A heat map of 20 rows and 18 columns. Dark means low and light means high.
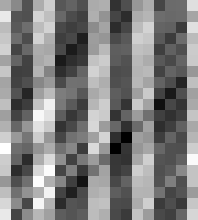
Average level on the scale: 50%. Ninth with the highest average: bottom left. Stripes: upright, repeating 4 times. Slope: none.
